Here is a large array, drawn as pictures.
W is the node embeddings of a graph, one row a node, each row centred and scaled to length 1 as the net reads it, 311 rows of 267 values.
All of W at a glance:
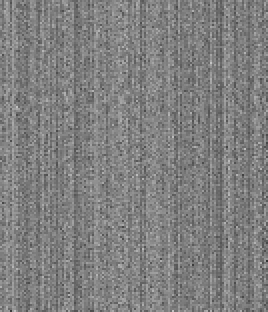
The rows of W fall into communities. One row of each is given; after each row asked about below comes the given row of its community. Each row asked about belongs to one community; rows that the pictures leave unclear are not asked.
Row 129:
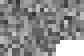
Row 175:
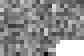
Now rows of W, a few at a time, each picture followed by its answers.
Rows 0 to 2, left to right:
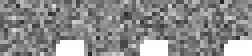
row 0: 129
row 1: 175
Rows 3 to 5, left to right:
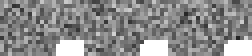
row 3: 175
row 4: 129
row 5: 129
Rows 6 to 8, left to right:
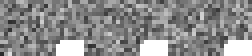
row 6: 129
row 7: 129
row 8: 175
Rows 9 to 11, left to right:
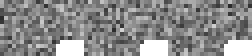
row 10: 175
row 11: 175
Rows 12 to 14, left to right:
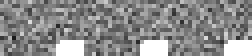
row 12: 175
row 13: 129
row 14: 175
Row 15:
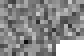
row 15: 129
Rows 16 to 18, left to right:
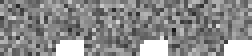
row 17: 129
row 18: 129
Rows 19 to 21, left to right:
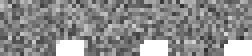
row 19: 175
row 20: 175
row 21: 175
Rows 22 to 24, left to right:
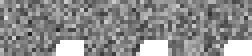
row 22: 129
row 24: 175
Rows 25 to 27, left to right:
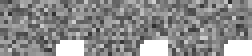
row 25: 129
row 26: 129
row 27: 129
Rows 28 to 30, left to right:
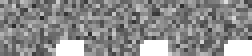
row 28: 175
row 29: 129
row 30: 129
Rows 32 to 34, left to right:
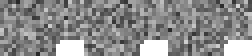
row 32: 129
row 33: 129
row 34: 175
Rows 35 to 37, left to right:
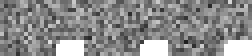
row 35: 129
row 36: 129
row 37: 175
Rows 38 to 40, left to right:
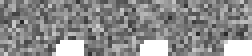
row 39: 129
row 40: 175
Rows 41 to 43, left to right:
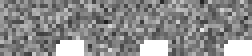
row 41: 129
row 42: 175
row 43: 175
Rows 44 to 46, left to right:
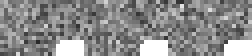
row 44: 175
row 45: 175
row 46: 129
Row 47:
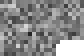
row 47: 175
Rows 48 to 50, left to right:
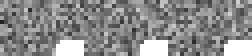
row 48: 175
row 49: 129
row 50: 129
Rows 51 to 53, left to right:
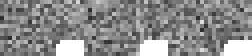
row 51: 129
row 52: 175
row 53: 129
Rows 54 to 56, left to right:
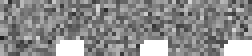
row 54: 175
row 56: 175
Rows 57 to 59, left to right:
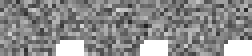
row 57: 129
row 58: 129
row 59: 129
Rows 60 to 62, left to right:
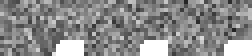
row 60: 129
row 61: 129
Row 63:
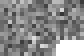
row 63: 175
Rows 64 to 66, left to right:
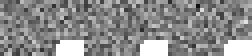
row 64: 129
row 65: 129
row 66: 129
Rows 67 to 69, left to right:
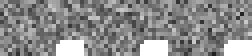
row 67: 129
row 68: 129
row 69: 175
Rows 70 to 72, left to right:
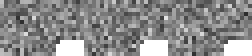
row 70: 129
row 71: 175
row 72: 129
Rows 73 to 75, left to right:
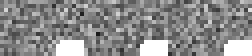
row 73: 175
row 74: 175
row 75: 129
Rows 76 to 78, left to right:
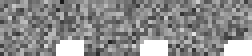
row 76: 129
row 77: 175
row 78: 129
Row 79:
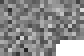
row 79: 129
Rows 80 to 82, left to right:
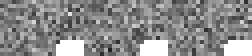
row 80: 129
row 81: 129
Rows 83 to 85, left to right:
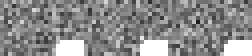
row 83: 175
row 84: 175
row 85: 129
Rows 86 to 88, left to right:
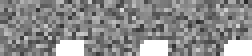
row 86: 175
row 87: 129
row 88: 175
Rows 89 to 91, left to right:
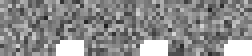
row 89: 129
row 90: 175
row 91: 175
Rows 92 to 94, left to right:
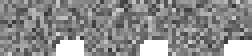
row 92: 129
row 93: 129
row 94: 129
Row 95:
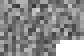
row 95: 175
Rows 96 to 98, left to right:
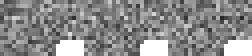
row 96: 129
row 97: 129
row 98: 129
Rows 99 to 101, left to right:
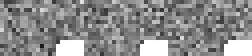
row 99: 129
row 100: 129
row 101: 129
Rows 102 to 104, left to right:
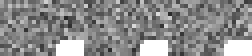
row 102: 129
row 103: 129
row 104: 175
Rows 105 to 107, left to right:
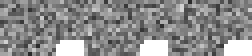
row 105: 129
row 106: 175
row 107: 129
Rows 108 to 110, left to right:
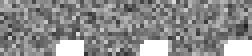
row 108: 175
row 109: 175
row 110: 175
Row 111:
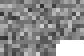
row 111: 175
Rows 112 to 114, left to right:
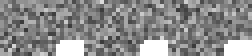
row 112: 129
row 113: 129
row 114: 129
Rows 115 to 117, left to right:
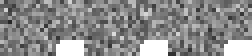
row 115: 129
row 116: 129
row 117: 175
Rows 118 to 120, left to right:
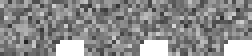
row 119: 129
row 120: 129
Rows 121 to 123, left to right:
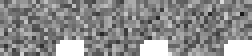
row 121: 129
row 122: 129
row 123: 129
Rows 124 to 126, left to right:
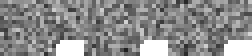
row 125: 175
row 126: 129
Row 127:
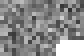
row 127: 175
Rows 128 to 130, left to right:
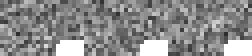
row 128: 129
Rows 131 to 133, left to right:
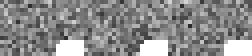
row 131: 129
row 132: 129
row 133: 175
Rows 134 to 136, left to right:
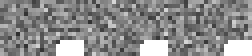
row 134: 129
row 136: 129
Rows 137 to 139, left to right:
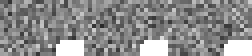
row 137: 129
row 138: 129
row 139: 129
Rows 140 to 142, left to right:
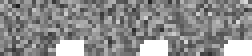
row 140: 175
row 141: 129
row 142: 175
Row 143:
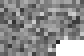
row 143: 175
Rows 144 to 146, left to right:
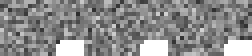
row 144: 129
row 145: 129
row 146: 175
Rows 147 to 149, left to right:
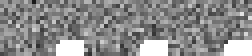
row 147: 175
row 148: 175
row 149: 129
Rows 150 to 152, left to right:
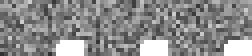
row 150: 175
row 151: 175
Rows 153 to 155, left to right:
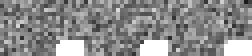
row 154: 175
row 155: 175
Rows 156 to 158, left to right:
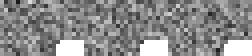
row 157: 129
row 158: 129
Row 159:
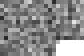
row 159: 129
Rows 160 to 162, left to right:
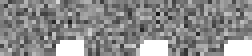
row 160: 129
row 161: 175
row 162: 129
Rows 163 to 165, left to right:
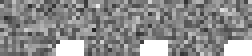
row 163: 175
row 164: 175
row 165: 129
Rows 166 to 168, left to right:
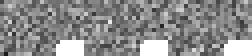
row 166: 175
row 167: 129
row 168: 175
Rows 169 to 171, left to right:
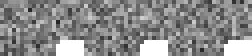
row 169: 175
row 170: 129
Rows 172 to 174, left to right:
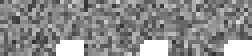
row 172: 175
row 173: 129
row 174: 175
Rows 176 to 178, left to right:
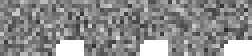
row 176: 175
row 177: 129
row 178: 175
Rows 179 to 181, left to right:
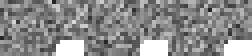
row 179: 129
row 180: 175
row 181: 175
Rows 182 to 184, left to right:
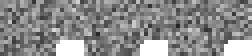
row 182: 175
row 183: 175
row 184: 129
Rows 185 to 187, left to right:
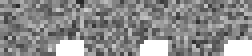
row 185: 175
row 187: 175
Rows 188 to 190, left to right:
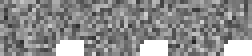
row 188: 175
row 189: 129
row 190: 129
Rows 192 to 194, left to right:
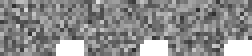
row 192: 175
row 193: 175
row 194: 175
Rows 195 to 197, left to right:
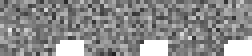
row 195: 129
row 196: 129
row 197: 129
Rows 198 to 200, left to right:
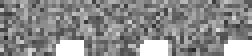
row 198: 175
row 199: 175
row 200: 175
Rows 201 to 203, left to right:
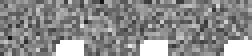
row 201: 129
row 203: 129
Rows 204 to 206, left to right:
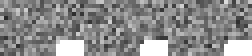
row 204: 175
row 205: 175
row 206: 129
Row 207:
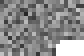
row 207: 129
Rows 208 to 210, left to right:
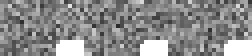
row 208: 175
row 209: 129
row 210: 175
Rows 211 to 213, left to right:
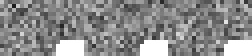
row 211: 129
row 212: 175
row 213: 129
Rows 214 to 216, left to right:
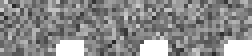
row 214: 175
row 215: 129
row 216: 175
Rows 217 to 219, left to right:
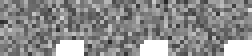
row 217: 129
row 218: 175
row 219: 129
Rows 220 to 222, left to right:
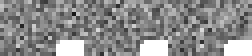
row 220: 175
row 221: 129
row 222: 129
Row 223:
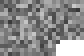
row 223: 129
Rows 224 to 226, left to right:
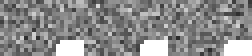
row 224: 129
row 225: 129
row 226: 175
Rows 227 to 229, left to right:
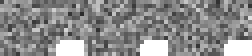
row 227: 175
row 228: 175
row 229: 175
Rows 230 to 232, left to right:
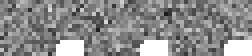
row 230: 129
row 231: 175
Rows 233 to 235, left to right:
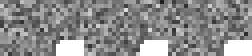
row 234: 129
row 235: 129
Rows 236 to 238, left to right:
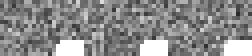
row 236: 129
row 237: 175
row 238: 175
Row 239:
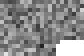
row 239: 129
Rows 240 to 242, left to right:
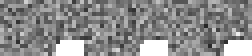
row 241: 129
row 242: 129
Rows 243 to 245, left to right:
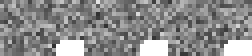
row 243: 175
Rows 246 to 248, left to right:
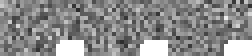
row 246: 175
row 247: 175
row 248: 129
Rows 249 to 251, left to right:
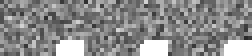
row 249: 129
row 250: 175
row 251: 175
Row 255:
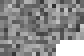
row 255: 129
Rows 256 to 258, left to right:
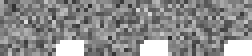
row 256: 129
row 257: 129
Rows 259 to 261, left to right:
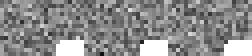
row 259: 175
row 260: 129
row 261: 129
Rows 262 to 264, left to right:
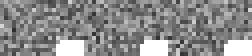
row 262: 175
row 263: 175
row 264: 129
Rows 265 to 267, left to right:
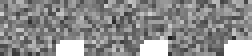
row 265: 129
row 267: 129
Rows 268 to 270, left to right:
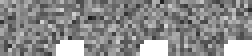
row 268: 175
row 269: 175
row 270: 175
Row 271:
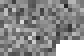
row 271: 129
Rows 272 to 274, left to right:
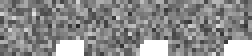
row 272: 129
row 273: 175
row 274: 129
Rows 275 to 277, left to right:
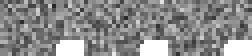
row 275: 129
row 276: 175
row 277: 175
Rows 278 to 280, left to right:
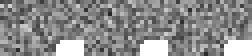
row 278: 129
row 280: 175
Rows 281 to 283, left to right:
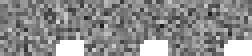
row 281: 129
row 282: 129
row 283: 175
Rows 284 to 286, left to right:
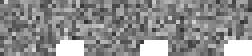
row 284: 175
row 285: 129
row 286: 175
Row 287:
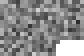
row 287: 129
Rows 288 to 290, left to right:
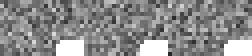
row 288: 129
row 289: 175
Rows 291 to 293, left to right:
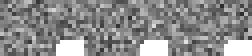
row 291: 129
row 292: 129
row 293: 175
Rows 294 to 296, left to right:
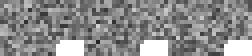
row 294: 175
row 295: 129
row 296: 175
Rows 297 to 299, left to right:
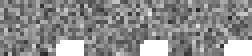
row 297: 175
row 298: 129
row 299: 175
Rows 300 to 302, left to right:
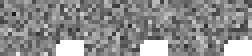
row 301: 129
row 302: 129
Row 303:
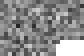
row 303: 129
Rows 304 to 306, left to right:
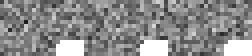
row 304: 175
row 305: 175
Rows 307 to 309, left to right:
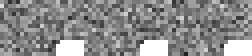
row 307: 129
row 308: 129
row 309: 129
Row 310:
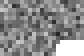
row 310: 129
